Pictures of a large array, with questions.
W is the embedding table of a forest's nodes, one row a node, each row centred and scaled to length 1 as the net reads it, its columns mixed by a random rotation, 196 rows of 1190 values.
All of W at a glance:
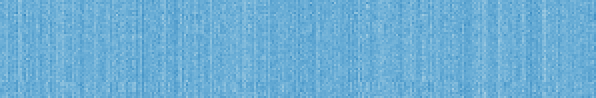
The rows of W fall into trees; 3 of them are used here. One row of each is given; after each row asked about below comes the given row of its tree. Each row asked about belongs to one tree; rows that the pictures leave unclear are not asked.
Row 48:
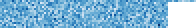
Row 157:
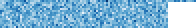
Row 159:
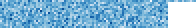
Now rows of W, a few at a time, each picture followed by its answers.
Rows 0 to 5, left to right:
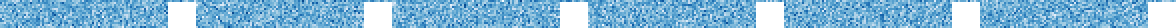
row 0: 159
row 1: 157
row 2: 157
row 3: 48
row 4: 159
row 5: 159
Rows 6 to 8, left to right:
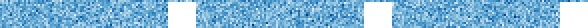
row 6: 159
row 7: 157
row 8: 157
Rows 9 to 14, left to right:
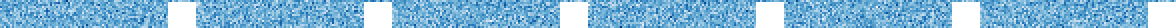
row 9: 48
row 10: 157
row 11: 48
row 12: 157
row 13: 48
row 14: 48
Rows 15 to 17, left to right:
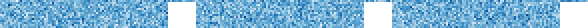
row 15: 159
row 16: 48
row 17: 157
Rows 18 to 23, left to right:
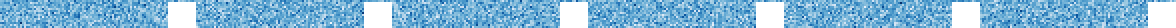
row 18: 48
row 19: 159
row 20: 157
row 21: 159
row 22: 157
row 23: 159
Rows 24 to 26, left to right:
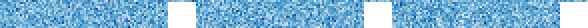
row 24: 48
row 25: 159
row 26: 159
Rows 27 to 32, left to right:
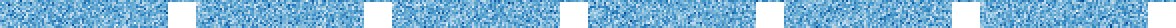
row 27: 159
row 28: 157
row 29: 157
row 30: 157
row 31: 157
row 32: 157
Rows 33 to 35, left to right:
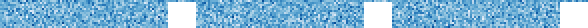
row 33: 48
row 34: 48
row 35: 157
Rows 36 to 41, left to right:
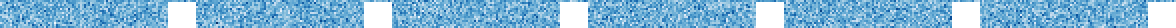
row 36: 157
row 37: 48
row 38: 48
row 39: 157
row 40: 159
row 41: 159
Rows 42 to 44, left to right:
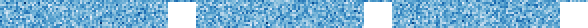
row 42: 157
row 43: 157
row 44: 48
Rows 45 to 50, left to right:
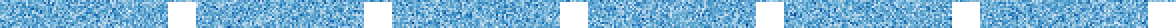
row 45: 159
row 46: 157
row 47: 48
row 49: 159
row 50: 159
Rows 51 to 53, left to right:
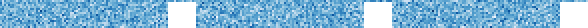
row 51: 159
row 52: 157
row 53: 159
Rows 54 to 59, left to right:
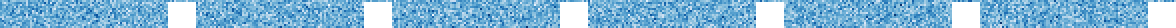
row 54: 159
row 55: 159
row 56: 159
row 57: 159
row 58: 157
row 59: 48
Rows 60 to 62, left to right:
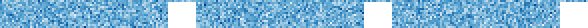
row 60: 159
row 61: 159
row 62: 48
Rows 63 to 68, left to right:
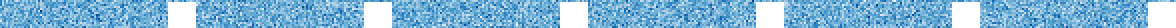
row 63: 159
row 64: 157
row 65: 159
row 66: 159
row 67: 157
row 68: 48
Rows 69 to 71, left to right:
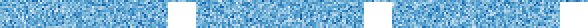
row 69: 48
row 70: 48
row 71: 157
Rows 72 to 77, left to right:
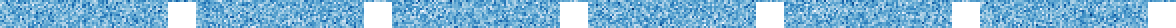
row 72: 157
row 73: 48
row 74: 48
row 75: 159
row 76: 48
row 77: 157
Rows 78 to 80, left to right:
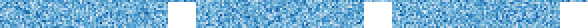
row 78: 157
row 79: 159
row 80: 48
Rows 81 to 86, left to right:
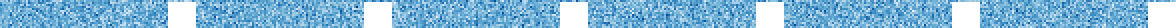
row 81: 159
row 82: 157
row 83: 157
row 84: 48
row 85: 159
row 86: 159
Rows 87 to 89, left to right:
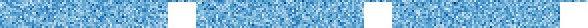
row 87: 157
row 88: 157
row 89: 159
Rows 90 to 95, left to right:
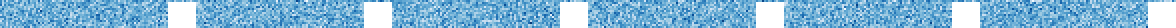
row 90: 159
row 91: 157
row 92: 48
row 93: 157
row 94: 157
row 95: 159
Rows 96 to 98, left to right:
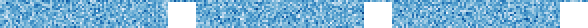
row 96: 157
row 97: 159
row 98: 48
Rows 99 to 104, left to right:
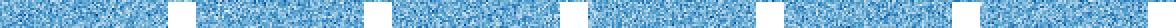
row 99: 159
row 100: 48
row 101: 159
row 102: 157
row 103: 157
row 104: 157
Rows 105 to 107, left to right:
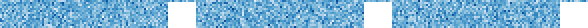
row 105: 159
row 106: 159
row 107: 48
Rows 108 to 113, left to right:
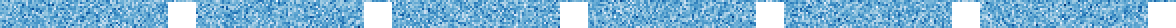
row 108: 159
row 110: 159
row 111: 48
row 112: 48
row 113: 157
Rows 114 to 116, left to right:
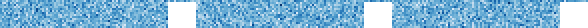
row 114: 159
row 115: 157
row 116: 157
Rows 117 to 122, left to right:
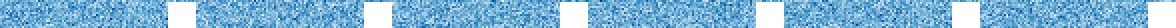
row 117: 159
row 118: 157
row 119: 157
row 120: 48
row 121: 159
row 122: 159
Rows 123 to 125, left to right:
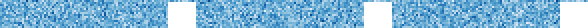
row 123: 48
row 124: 48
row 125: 159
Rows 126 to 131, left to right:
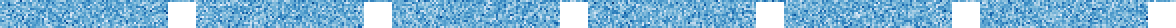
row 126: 159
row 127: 157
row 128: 48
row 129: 157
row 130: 159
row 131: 159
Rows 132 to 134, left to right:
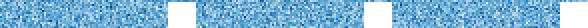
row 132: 157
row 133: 48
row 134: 159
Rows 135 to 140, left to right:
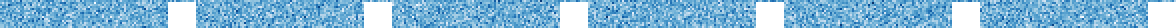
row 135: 159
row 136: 159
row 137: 157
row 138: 157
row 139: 157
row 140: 159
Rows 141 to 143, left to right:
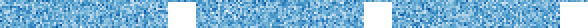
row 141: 157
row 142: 48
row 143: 159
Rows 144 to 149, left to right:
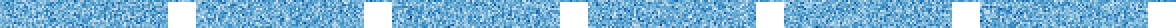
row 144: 48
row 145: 157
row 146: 157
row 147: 159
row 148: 157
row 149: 157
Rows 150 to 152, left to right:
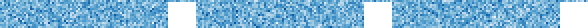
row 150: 159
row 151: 159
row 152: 159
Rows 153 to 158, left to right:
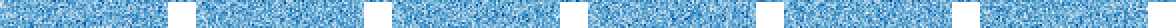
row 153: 157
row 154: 157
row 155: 157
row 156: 157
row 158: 157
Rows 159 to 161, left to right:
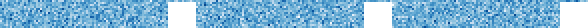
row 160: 159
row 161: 157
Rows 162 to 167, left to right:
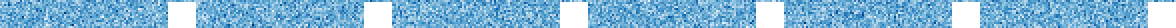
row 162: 159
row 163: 157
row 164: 48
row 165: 159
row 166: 48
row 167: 48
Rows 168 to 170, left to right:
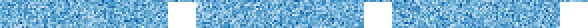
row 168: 48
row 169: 157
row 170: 48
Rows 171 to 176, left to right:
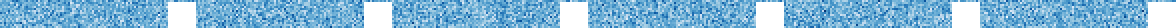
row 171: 48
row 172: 159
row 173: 48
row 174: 48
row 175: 159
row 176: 48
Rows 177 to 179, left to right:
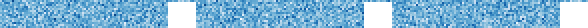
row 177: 48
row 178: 159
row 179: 48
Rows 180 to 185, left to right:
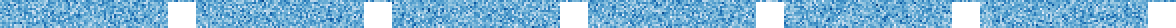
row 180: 48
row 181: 48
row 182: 159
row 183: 48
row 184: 157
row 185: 157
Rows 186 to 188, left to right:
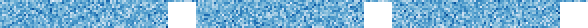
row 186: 159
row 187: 159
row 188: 159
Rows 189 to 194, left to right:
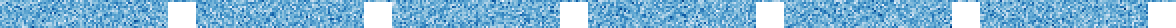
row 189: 157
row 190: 48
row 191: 157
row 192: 159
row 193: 159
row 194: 159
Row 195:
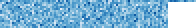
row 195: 157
